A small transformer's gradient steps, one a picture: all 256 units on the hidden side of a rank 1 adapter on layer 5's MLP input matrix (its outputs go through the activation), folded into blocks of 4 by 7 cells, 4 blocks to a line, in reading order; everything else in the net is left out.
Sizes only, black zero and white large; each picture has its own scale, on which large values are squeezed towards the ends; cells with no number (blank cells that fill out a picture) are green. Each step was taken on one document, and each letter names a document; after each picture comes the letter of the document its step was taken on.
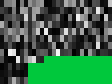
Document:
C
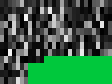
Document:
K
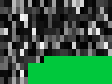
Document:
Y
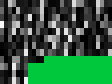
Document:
K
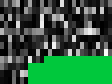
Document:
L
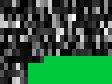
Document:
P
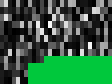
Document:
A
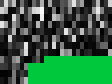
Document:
K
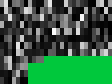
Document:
A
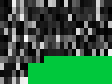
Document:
Y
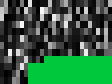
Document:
A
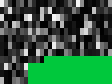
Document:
L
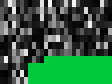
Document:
K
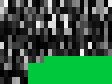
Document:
A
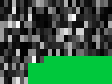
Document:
P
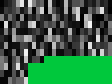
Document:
Y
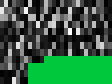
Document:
A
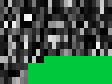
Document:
K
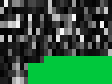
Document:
P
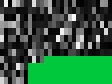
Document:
P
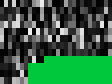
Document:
P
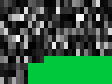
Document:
C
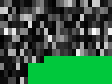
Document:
C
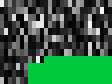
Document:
L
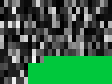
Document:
P
